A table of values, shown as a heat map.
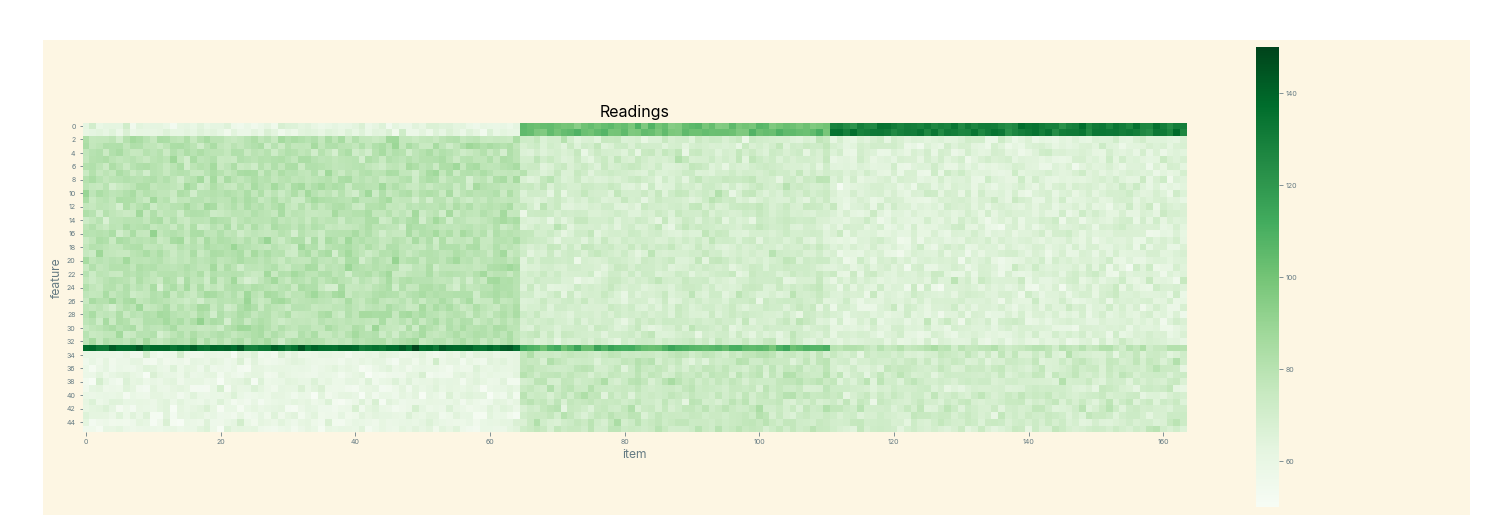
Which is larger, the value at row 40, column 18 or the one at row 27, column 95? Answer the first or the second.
the second
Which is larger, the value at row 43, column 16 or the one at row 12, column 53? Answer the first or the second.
the second
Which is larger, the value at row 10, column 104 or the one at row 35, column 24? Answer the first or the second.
the first
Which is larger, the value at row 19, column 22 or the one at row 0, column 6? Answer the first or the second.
the first
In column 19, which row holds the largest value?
33
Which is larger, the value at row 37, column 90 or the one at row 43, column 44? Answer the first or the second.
the first
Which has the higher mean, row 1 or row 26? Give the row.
1
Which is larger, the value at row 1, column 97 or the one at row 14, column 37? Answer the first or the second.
the first
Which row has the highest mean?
33
